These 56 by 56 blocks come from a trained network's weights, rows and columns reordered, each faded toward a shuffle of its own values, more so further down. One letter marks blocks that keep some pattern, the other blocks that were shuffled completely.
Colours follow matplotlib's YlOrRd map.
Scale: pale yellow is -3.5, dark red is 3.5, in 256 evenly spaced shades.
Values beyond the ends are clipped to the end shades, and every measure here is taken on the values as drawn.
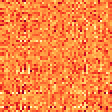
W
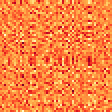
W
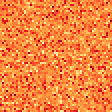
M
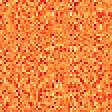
W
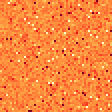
M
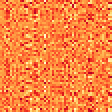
W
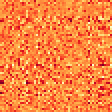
W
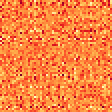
W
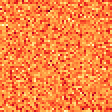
M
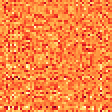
W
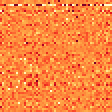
W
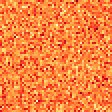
M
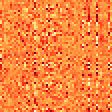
W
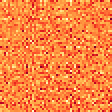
W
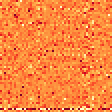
W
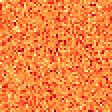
M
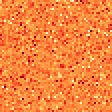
M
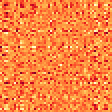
W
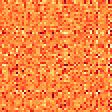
W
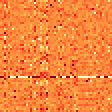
W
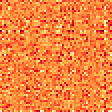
W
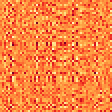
W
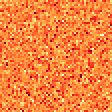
M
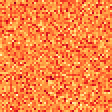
M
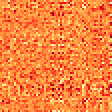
W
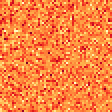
M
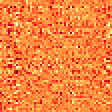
W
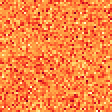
M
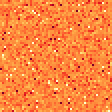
M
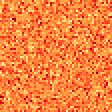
M
